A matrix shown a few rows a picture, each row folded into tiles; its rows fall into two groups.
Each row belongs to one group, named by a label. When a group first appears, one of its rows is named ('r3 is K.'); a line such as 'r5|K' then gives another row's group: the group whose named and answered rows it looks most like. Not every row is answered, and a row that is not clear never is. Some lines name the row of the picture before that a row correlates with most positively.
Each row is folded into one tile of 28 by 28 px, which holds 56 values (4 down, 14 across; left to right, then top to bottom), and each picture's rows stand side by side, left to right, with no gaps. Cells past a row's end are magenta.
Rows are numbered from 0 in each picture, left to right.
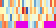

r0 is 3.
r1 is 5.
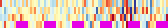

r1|5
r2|3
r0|3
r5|5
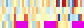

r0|5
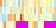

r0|3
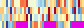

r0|5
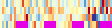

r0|5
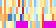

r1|5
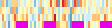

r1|5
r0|5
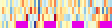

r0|5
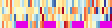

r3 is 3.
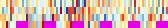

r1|5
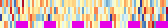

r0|3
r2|3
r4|3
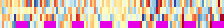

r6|5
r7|5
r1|5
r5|5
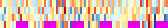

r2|3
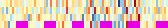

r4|5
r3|3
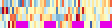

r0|5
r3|5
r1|5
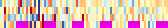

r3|3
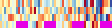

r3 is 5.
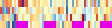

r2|5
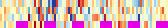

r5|3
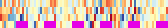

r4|3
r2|3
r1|5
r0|3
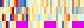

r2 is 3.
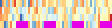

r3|5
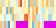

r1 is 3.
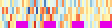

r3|5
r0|5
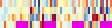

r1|5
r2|3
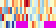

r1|3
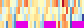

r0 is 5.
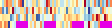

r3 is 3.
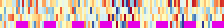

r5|3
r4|3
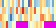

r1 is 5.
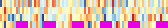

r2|5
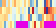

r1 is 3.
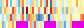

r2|5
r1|3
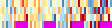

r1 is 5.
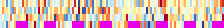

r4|5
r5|5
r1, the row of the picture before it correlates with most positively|3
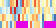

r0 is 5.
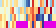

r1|3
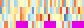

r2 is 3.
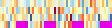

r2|5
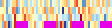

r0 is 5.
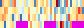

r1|3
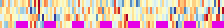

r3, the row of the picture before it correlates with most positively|0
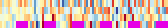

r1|5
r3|3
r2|5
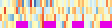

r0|3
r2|5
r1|5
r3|5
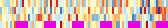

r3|3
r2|3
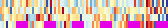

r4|5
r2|5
